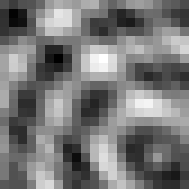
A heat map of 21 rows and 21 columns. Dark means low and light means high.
Slope: none. Rings: centred on the bottom right. Odd rows or columns: none. Mirror symmetry: none.
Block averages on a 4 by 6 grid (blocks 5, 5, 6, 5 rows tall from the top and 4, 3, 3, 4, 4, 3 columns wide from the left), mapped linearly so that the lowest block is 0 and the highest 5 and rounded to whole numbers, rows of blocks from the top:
044122
403522
142244
240410
